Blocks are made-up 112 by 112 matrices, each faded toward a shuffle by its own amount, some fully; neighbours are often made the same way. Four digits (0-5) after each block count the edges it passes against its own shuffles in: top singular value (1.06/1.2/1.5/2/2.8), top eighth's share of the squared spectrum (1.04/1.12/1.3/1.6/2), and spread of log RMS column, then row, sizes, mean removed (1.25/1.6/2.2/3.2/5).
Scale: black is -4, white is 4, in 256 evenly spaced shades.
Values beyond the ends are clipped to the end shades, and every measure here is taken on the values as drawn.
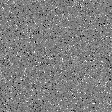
2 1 0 0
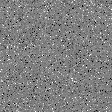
3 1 0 0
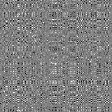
5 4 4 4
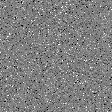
3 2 0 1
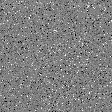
2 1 0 0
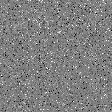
3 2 0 0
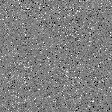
3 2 1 1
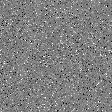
2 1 0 0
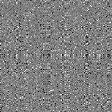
5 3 3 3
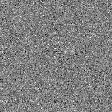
3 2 1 1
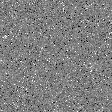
0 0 0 0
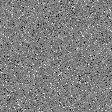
0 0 0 0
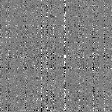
3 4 4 3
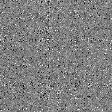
1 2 2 2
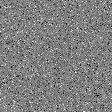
0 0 0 0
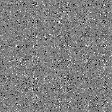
1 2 2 2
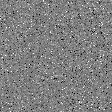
0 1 0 0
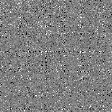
2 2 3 3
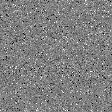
1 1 1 1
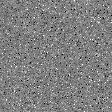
1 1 1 1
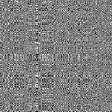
5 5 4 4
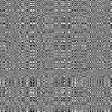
5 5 4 4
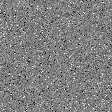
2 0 0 0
